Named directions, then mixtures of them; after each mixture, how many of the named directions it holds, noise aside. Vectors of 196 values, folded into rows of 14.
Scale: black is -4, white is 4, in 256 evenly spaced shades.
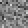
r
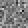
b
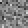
one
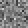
two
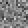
two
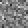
one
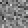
one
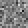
one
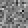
one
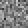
two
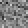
one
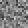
two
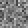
two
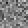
two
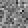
one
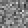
two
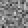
two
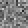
two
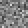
two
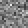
two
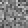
two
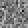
one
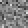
one
